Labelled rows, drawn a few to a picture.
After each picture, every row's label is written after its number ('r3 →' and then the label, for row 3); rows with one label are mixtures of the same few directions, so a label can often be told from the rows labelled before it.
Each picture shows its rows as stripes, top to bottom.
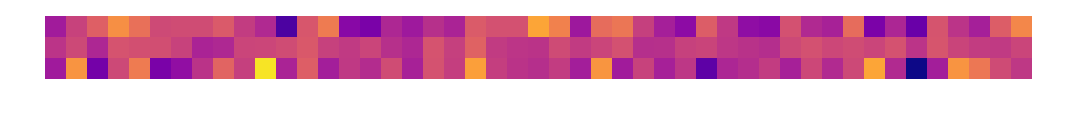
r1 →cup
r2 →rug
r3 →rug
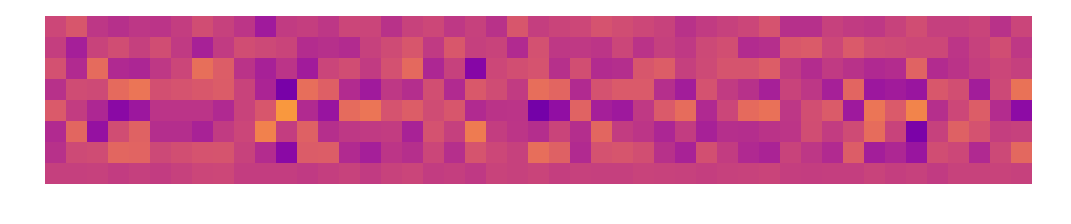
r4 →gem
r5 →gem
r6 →rug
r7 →cup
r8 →cup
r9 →rug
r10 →cup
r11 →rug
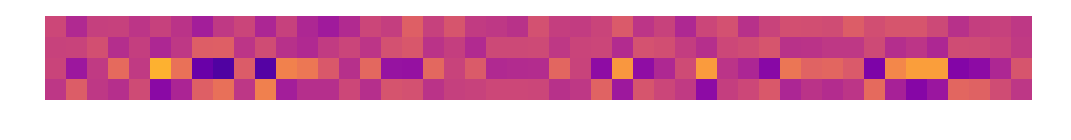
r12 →gem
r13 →rug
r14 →rug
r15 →rug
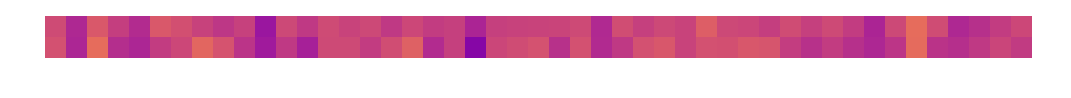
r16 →rug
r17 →rug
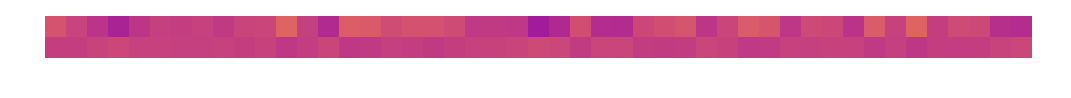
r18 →cup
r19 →cup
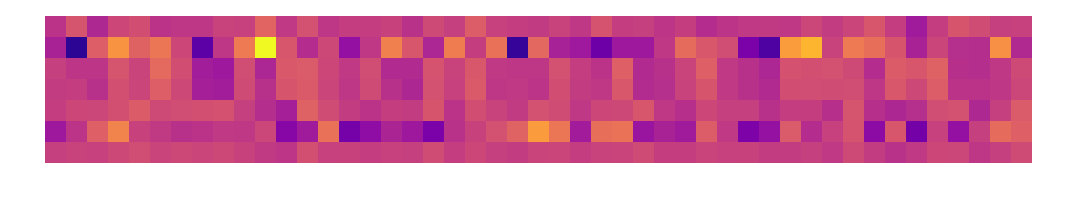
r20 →rug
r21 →gem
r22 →rug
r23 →rug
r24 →cup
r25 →cup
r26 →cup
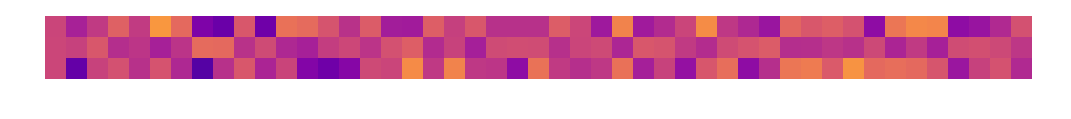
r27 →rug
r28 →rug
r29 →gem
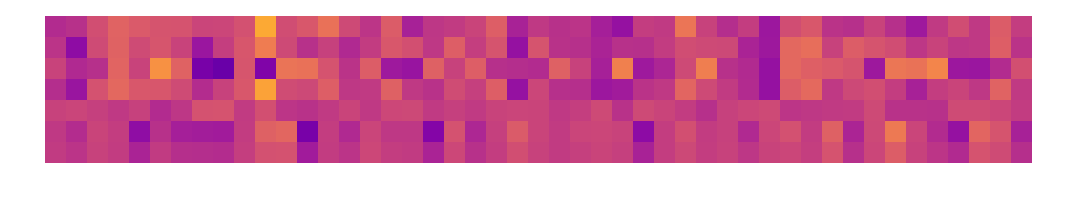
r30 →gem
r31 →gem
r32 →rug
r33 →gem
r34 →rug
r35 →cup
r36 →cup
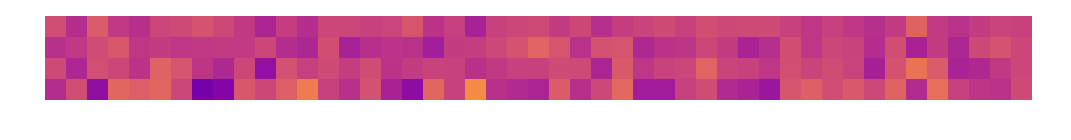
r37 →rug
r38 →cup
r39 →rug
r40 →rug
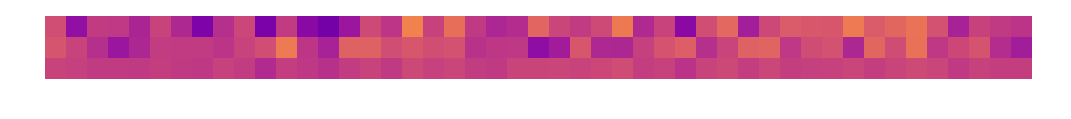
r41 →gem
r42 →cup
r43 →gem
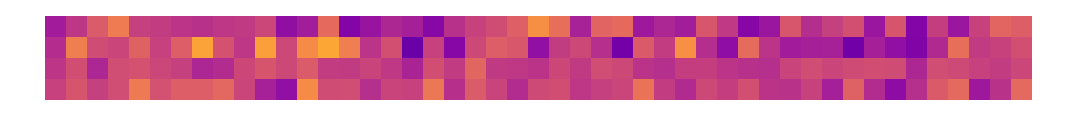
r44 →cup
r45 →gem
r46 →rug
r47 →cup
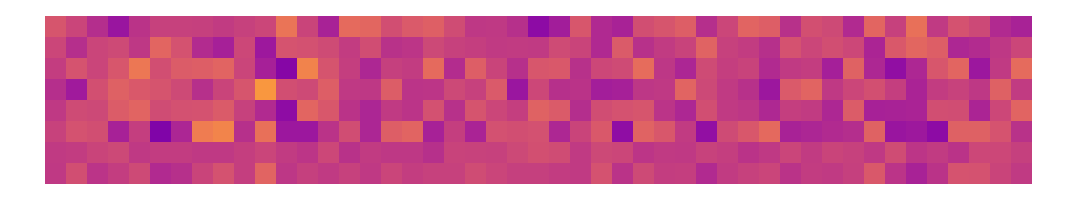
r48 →cup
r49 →rug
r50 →cup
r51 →gem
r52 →cup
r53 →rug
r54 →cup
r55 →rug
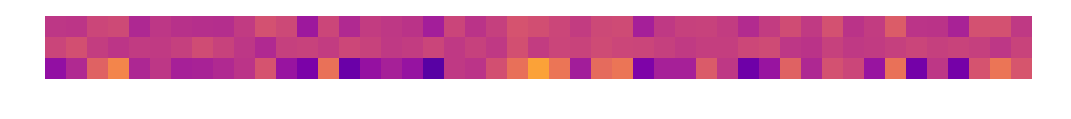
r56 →cup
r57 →gem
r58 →cup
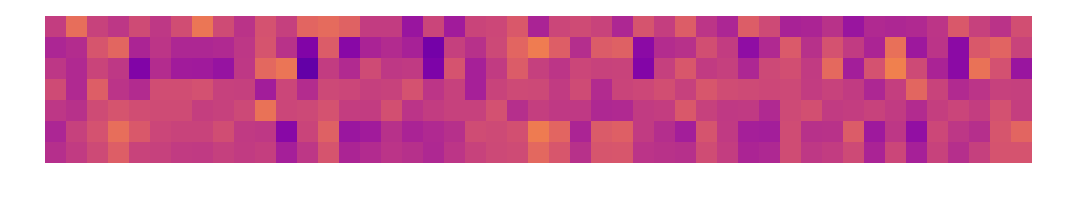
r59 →gem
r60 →cup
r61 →cup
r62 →rug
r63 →gem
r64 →cup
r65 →cup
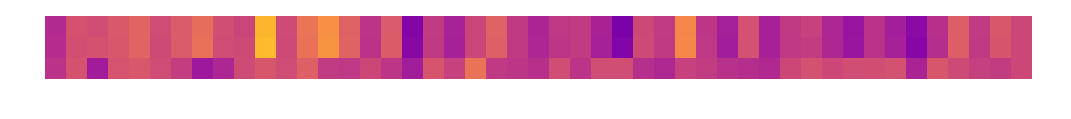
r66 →gem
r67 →gem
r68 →rug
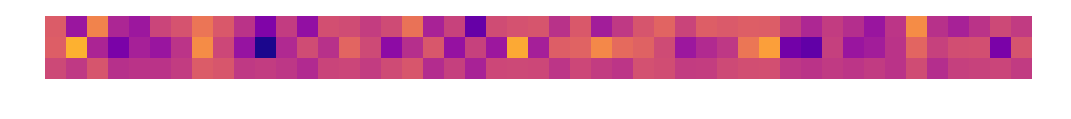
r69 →rug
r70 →gem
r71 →rug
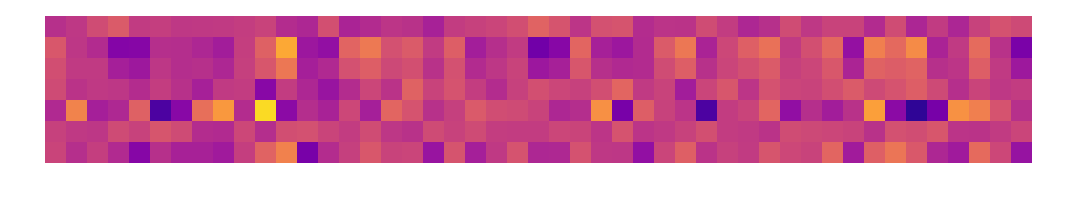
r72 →cup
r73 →cup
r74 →cup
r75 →gem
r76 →rug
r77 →rug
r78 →cup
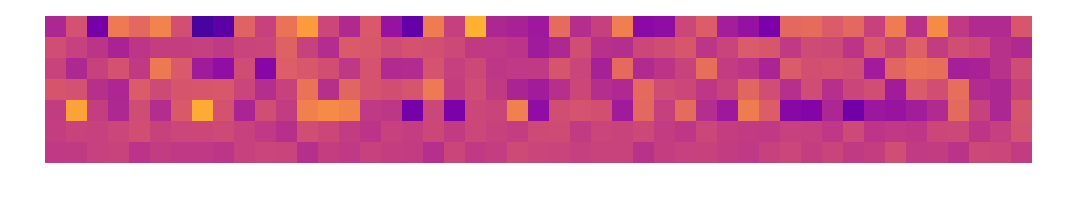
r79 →rug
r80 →cup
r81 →rug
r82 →cup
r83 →gem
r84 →cup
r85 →cup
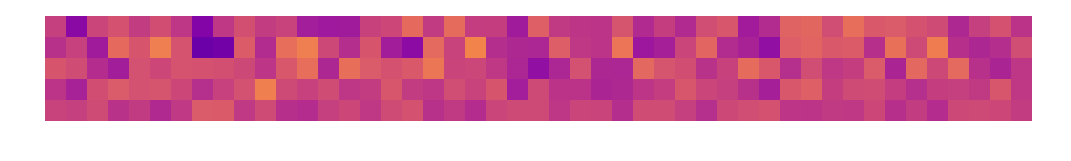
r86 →gem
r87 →rug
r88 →cup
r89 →gem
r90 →rug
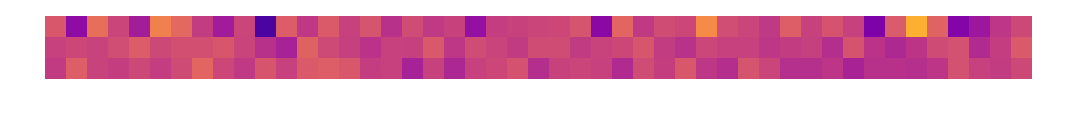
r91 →rug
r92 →cup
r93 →gem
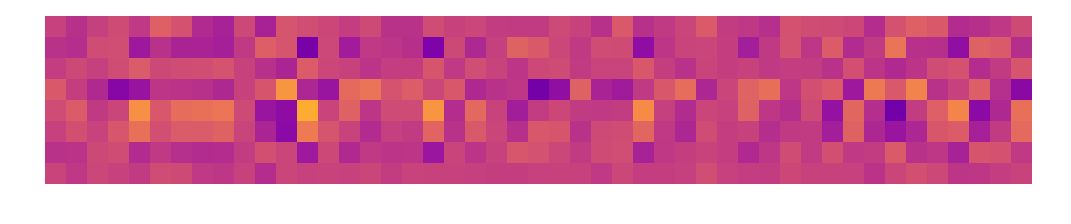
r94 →rug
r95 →cup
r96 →cup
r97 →cup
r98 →cup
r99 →cup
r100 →cup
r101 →rug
